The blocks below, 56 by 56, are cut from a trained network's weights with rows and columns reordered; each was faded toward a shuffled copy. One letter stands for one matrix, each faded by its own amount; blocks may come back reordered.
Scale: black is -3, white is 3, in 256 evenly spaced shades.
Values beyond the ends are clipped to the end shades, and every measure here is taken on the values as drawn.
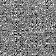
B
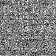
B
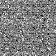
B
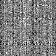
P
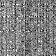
P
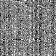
P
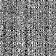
P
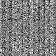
P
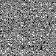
B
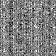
P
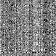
P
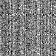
P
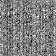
P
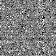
B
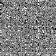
B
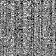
P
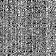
P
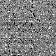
B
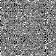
B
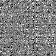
B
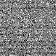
B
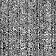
P
